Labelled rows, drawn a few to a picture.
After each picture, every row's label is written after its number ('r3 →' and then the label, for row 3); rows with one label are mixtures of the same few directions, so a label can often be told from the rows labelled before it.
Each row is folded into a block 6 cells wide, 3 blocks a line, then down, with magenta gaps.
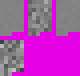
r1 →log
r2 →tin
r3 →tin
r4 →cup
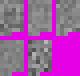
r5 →log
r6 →log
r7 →cup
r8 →tin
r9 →tin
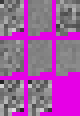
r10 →cup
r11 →tin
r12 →log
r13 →tin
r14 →cup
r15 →log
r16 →cup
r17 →cup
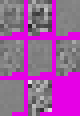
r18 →log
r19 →log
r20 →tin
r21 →tin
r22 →log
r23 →tin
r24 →log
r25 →cup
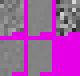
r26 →cup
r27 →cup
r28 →tin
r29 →tin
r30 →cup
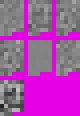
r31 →cup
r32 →log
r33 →tin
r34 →tin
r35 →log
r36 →cup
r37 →log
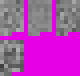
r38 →tin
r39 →log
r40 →tin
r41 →log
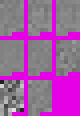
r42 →cup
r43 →log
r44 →log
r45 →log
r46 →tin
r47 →tin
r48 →cup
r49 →cup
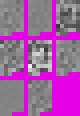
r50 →tin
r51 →tin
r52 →log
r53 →cup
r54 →log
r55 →tin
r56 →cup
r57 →cup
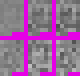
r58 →log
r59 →log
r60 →log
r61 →tin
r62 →log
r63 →tin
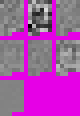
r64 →cup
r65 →log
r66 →cup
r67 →log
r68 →tin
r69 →log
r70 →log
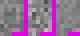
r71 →log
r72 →tin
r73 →cup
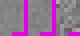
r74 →log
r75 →tin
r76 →cup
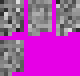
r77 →tin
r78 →log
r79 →cup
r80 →tin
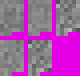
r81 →log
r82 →log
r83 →cup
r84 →tin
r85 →cup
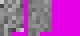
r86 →cup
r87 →tin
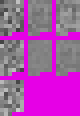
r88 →tin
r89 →log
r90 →log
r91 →cup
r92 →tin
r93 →log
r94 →tin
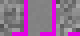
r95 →log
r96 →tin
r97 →cup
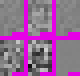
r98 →cup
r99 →log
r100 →cup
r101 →tin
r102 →log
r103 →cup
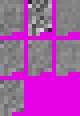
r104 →log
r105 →cup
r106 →tin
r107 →cup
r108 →cup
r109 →log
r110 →cup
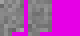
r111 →cup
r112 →log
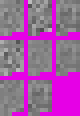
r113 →tin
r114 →cup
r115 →log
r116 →tin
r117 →tin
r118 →log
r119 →cup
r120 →log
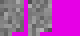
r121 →tin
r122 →cup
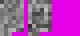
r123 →cup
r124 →log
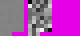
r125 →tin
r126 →cup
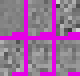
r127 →tin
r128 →tin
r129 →cup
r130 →tin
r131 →log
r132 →log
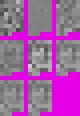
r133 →tin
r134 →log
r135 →cup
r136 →log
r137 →log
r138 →log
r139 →log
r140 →log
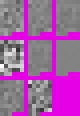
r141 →tin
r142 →cup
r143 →log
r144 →log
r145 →log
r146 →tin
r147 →tin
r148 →cup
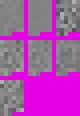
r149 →cup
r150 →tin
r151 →tin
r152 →tin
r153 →tin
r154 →log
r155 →cup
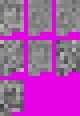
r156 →log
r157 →tin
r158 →tin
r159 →cup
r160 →log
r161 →tin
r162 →log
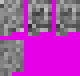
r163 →cup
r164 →log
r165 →log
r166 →tin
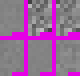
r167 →log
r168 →cup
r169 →cup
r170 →tin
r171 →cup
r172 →log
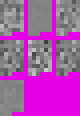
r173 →log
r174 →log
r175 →tin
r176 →tin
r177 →tin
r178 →tin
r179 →log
